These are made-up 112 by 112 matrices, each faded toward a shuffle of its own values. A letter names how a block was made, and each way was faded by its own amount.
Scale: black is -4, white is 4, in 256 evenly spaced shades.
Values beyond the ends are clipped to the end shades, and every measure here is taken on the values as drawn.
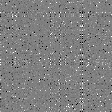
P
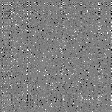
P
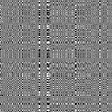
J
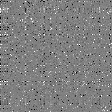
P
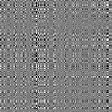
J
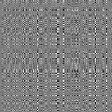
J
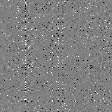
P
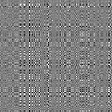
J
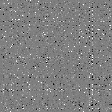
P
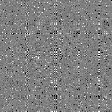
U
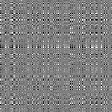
J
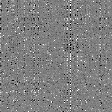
U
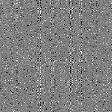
U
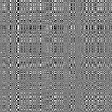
J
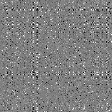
U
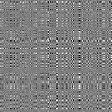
J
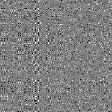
U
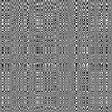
J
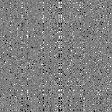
U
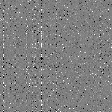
P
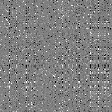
U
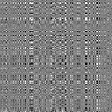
J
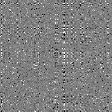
U
